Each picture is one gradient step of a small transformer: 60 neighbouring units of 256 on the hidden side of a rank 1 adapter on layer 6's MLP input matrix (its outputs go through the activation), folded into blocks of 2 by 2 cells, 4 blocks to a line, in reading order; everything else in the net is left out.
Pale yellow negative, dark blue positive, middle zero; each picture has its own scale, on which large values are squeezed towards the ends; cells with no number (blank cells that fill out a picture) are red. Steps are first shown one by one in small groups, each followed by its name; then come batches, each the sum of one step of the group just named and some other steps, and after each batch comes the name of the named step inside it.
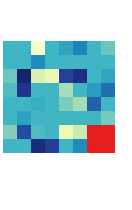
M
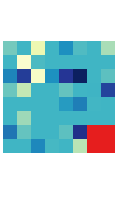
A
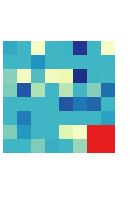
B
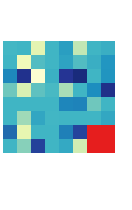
A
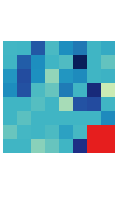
A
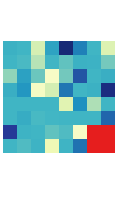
B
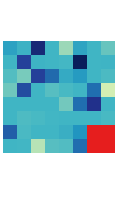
A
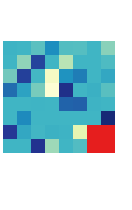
M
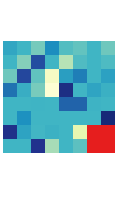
M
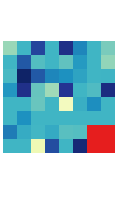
M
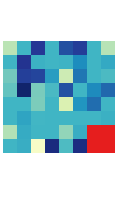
B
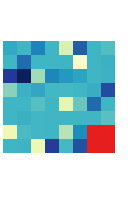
M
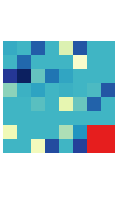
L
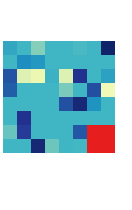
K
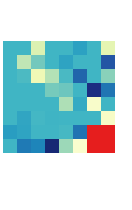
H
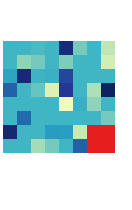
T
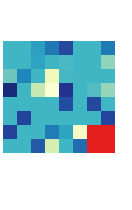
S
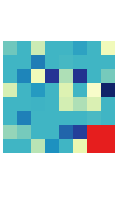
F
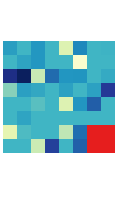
L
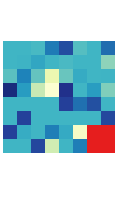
S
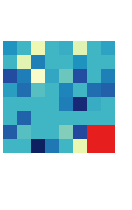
K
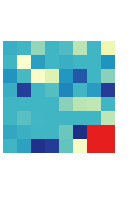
H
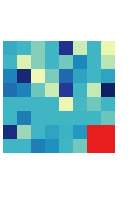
T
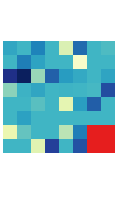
L
